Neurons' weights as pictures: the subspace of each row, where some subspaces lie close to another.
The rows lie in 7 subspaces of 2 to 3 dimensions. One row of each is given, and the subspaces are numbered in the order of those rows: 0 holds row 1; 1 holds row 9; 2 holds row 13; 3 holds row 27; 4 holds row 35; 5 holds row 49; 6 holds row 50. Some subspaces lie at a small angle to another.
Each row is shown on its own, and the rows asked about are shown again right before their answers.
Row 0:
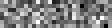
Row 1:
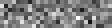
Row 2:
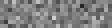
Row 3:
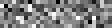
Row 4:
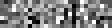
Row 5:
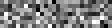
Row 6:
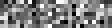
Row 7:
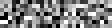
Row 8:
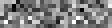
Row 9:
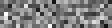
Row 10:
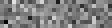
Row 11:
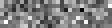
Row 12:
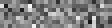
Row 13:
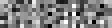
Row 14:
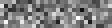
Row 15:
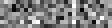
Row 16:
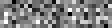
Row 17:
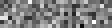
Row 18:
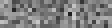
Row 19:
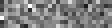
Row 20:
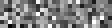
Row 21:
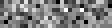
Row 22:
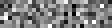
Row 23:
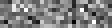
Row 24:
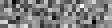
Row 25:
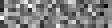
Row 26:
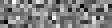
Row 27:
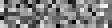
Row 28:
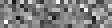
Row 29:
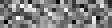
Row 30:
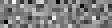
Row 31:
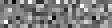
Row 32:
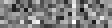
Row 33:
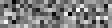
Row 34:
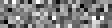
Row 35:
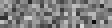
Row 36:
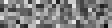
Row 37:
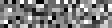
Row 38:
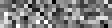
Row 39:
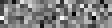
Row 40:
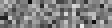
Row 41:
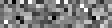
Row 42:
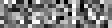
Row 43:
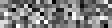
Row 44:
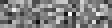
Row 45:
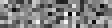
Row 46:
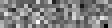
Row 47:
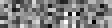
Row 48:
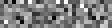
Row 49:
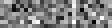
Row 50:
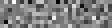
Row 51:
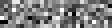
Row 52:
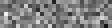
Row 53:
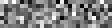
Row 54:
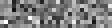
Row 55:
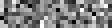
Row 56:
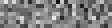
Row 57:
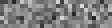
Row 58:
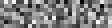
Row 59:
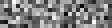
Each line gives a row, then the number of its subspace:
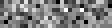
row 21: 0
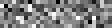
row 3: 0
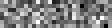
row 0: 4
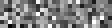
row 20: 2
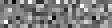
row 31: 6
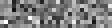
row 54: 6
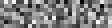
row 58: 0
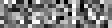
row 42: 5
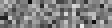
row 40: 4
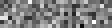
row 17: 4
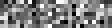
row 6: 2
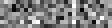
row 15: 5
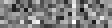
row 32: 5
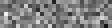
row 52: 1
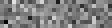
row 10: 6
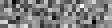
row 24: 2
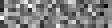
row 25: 3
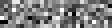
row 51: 4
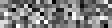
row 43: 4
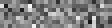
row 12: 0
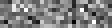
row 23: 5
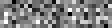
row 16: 1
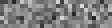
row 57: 3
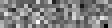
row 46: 4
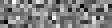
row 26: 1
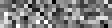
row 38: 4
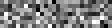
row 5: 1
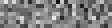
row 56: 3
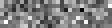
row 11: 0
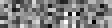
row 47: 2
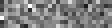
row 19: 3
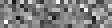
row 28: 5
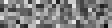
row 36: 3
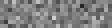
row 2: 1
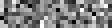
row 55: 3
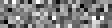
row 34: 1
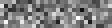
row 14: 0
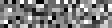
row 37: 6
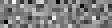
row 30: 6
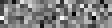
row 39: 3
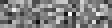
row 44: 2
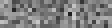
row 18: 1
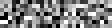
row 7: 4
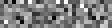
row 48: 5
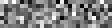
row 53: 3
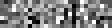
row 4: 6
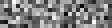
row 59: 2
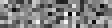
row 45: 2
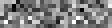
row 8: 0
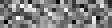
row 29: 0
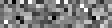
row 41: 5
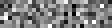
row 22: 1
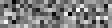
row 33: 2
